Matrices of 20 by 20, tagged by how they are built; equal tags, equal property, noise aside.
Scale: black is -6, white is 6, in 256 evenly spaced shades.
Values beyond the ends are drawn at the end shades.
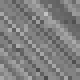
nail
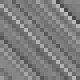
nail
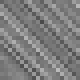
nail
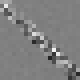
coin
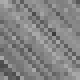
nail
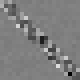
coin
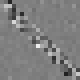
coin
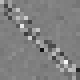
coin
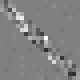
coin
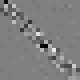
coin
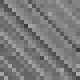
nail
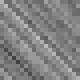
nail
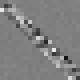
coin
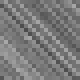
nail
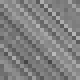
nail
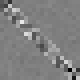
coin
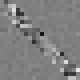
coin
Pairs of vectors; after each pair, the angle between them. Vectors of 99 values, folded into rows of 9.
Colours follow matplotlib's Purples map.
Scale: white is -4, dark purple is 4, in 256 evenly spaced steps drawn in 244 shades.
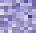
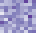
nearly parallel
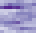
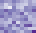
partly opposed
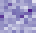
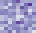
partly opposed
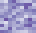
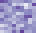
partly opposed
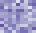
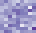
partly aligned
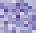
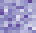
partly opposed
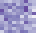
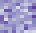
partly opposed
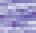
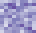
orthogonal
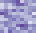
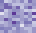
partly opposed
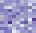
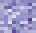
nearly opposite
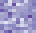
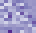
partly aligned
